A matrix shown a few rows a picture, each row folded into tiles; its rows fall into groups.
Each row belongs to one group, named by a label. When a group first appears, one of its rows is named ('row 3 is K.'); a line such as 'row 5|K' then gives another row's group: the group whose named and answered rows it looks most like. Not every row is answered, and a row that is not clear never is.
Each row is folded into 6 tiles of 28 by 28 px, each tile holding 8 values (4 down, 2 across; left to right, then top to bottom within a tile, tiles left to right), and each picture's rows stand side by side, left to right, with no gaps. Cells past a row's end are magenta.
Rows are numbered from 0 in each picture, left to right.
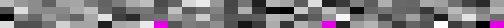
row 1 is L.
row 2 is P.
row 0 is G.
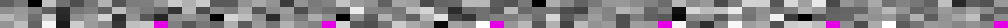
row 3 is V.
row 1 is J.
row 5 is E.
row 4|G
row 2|G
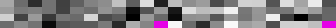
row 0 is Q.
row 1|G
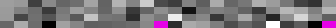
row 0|Q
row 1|P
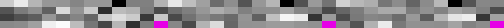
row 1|E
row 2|E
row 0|E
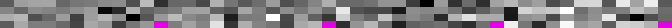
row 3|G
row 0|L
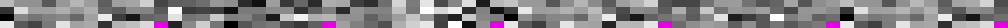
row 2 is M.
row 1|P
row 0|G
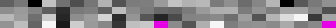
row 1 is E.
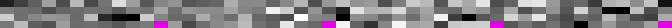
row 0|Q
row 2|G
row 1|M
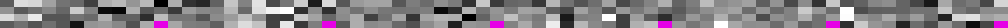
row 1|M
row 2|L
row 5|P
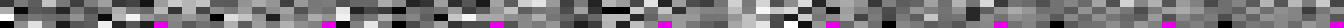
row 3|L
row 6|Q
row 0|P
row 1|J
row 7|Q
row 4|M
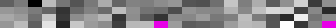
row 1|M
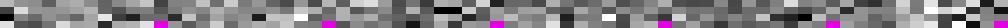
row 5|M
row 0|G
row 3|V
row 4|Q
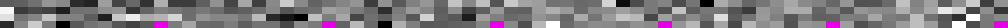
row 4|V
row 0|P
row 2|Q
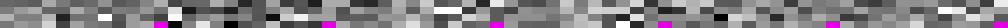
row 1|P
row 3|M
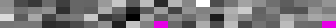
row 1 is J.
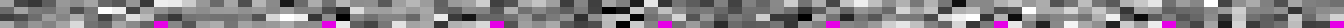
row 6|G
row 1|E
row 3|L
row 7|J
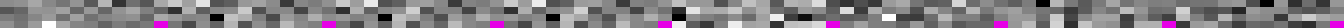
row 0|E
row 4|G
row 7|P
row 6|V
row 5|V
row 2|J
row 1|J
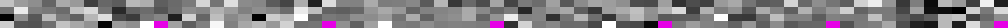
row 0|G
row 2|E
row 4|V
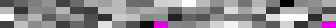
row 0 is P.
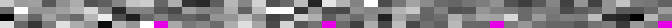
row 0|G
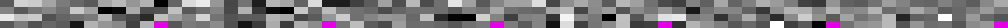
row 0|L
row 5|V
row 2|Q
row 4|P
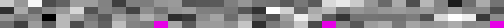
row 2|E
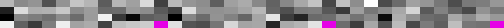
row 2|J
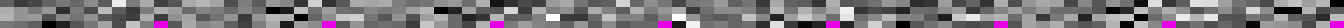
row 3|V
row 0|Q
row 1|L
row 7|L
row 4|P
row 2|L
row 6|L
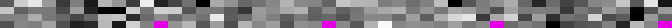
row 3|Q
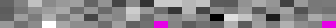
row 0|E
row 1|J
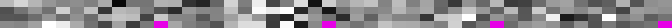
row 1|M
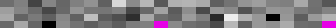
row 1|J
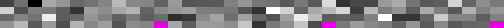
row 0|V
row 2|V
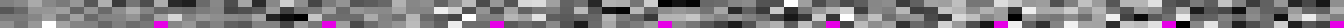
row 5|P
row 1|Q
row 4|Q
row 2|M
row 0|E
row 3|L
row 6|G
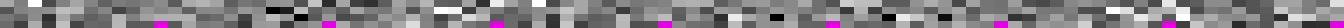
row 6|M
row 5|J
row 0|J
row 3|J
